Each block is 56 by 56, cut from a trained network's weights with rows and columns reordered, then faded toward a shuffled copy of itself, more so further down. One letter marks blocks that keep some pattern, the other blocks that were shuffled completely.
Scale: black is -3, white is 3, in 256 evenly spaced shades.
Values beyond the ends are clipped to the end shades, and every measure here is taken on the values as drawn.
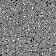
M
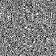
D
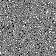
M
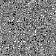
D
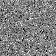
M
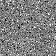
M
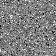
M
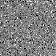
D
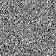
D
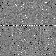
D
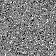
M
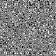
D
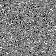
M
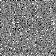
D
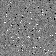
M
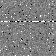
D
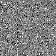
D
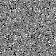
D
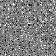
D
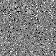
D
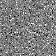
D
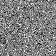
M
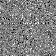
D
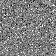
M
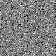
D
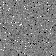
M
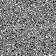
M
